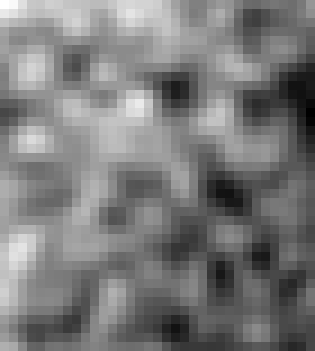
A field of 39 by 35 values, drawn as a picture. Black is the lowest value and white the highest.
Neither half mirrors the other. The texture is blotchy. The field climbs toward the top left. The top left is the ninth with the highest average. No single row or column stands out from its neighbours. No lone cell stands out from its neighbours.
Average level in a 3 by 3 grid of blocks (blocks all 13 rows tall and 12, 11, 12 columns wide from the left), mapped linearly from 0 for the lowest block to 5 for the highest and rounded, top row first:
542 | 431 | 410
